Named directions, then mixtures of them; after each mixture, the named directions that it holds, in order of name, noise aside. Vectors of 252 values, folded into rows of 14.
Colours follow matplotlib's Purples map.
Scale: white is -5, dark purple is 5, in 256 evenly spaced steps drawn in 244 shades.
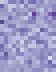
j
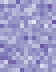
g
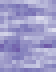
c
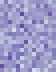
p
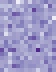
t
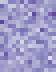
j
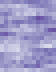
c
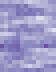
c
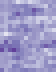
c, t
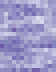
c, p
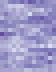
c, j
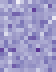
t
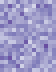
g, p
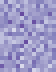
p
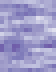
c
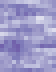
c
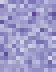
j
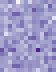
t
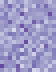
p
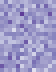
p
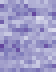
c, j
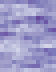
c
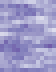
c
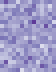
g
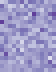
j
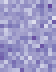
g, t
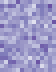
g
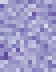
g, j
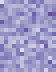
j, p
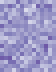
g, p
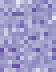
p, t
